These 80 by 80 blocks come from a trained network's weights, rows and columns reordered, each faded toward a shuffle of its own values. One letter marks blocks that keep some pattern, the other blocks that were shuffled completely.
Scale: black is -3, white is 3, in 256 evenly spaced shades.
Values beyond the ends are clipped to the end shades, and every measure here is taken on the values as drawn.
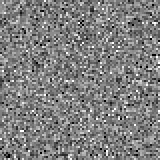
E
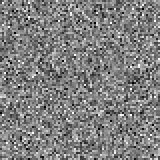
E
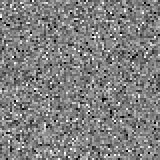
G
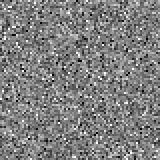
G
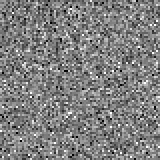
G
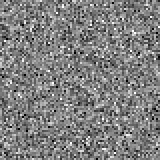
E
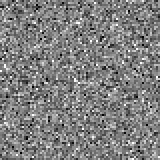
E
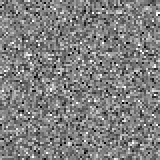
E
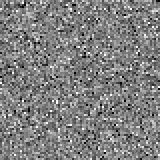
G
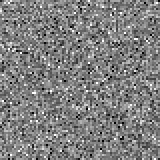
G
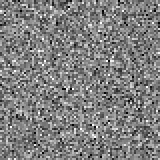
G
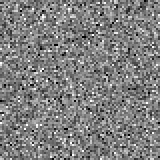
G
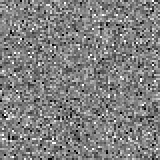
E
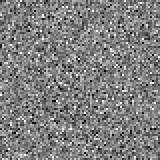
G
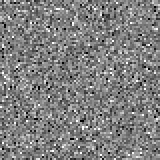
G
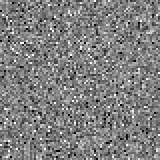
E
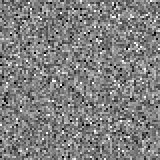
G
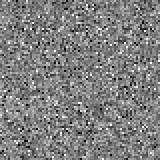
E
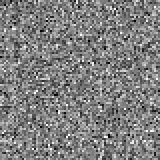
E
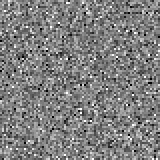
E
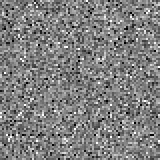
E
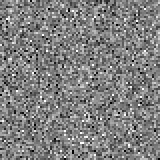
G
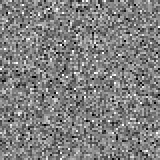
G
